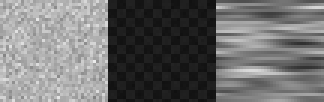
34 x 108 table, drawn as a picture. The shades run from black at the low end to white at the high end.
The table splits into one row of 3 panels. Panel 1,1: high, fine-grained. Panel 1,2: very low, checkered, faint in contrast. Panel 1,3: middling, streaked across, strong in contrast.
